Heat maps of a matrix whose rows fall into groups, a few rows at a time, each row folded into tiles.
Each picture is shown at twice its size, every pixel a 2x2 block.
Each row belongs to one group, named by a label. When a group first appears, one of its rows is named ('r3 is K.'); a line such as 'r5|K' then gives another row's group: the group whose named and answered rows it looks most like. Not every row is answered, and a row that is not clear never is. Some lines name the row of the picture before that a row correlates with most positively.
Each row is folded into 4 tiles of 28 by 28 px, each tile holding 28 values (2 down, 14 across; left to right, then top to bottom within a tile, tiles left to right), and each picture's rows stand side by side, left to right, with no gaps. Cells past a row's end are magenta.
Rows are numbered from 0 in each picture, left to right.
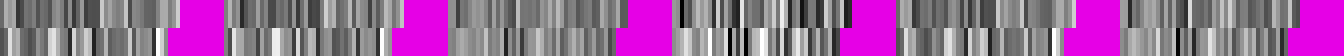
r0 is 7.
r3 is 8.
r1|7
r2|8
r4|7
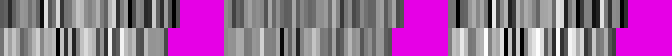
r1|8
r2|8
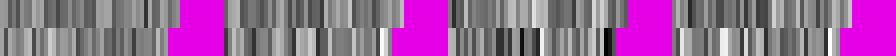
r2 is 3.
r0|7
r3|7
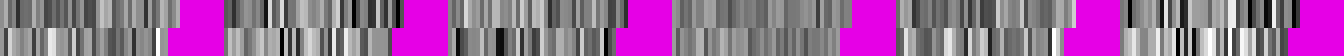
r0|7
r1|8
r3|7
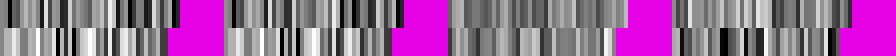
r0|8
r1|8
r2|7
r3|3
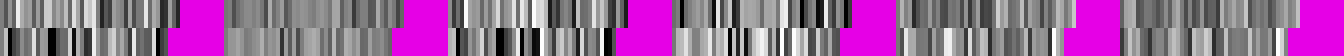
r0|3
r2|3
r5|7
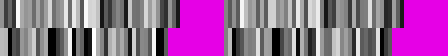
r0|3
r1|3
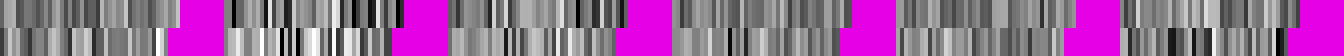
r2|8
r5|3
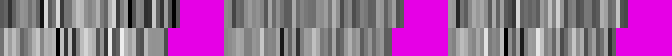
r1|8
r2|8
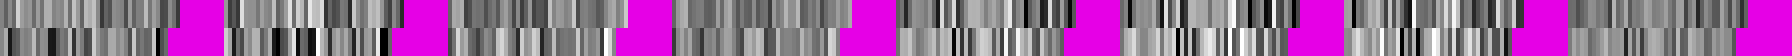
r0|3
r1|3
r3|7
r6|8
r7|8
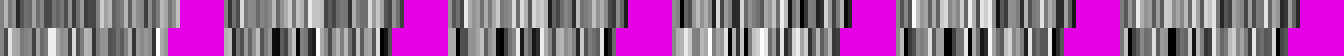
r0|7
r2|3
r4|3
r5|3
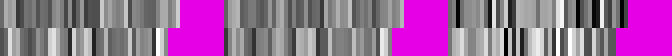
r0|7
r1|7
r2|8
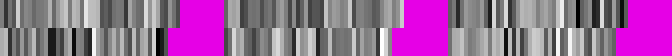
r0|3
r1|7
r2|8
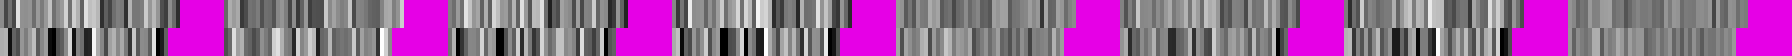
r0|3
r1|7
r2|3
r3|3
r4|7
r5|3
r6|3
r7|7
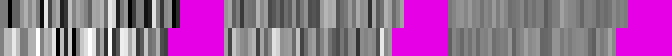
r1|7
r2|7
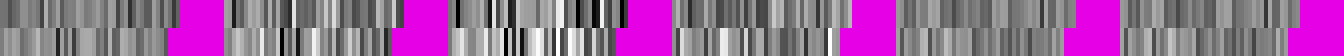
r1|8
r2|8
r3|7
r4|7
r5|7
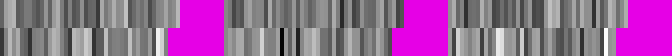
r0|7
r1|8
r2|7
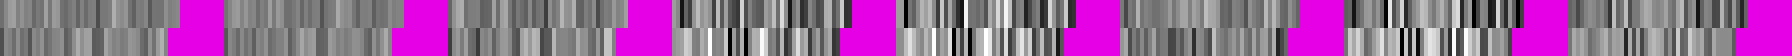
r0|7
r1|7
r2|7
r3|8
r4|8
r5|3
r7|8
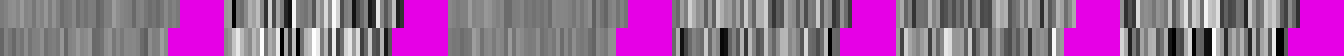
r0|7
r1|8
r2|7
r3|3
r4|7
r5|3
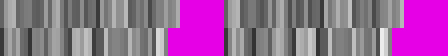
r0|7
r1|7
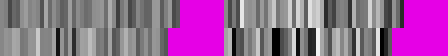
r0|8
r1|3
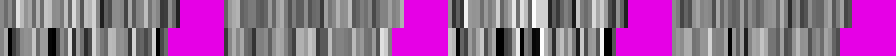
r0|3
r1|7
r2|3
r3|8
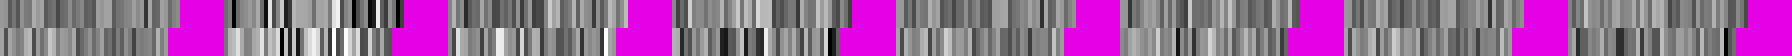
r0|7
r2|7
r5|8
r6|7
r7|3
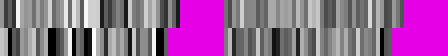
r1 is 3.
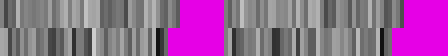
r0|3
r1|3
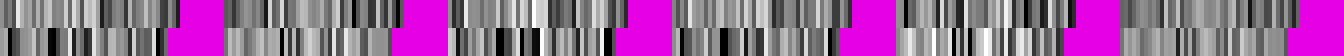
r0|3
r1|8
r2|3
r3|3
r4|8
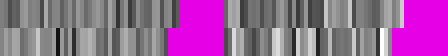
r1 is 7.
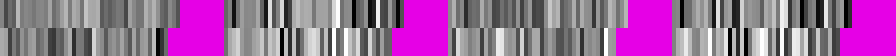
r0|3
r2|7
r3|8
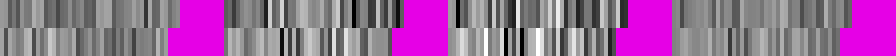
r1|8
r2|8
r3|8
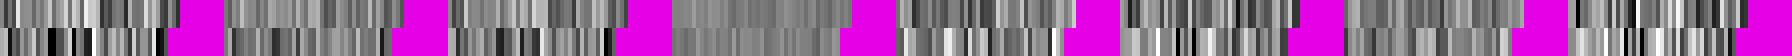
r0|3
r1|3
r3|7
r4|7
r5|8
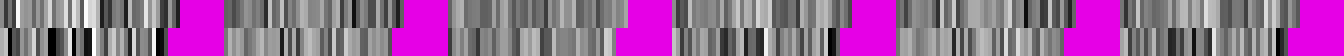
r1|8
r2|7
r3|3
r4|8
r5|3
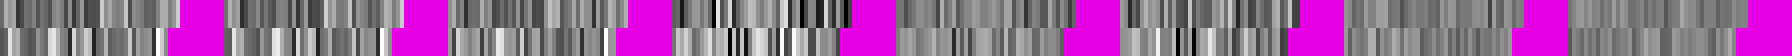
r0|7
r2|7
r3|8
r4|8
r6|7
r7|7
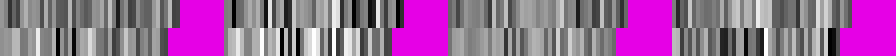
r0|8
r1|8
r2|8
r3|3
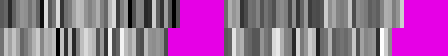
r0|8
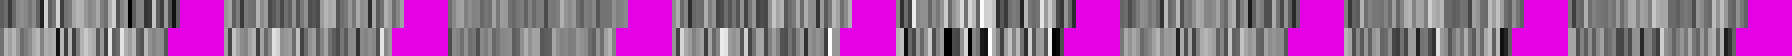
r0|8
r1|7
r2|7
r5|8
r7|3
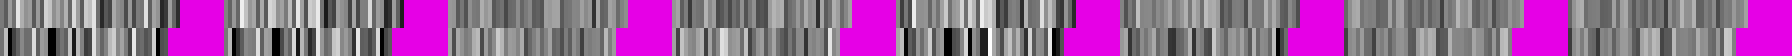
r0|3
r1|3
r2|7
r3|7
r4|3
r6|7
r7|7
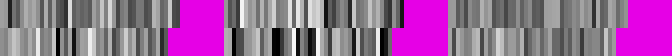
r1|3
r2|7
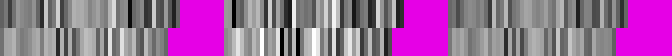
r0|8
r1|8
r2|8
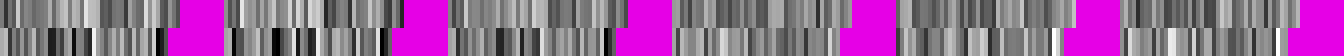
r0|3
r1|3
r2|3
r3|7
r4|7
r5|7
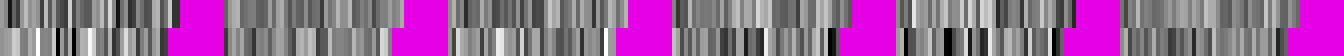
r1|7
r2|7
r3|3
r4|3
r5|3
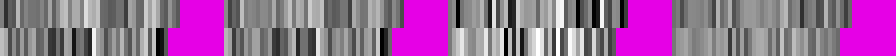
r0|3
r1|3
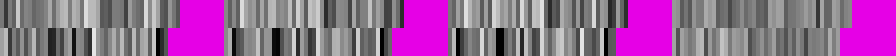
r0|3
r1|3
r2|3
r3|7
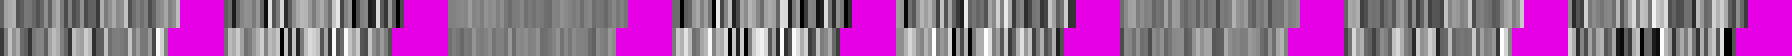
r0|7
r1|8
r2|7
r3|8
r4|8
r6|7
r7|3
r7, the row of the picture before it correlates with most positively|0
